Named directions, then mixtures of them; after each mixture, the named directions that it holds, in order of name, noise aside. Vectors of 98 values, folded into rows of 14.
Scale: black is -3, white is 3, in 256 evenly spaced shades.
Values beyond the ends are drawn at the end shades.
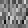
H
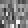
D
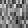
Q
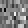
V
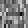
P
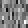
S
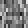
P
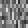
H, S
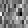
H, P, Q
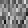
H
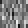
D, P, S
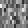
Q, V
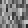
Q, S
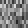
Q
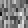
H, P, V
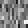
S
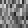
Q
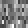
D, S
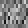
H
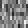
P, S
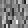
D, H, P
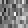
Q, V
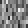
Q, S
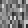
P, Q, S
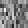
D, V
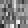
D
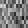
Q
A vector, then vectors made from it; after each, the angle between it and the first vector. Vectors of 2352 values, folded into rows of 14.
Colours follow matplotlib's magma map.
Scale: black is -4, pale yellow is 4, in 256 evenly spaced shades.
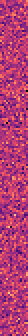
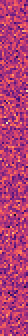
nearly opposite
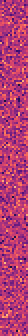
partly opposed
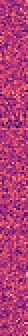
nearly parallel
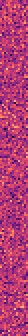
partly opposed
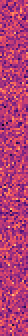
partly aligned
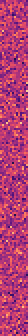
nearly opposite
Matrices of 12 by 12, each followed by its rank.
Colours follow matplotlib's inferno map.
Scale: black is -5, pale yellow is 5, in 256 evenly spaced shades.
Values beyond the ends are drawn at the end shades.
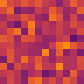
full rank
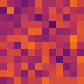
full rank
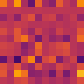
two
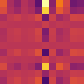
one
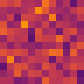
full rank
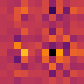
two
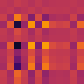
one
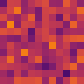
full rank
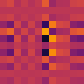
one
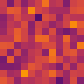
full rank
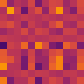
two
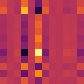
one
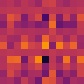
two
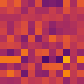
two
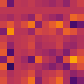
two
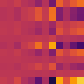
one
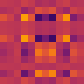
one
